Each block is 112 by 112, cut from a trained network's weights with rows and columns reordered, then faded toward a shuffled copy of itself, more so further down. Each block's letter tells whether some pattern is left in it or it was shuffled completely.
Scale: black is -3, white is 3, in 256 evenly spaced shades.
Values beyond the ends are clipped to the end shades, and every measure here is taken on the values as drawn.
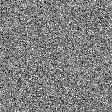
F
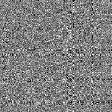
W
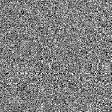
W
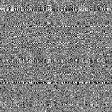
W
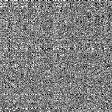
W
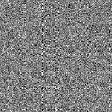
W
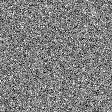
F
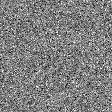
F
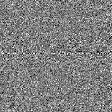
W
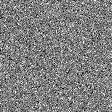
F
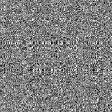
W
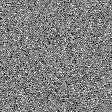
F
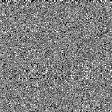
W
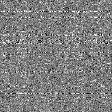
W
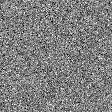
F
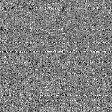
W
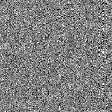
W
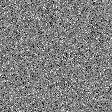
F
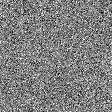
F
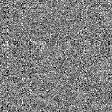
W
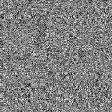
W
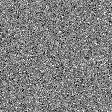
F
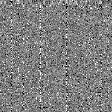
W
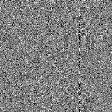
W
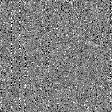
W
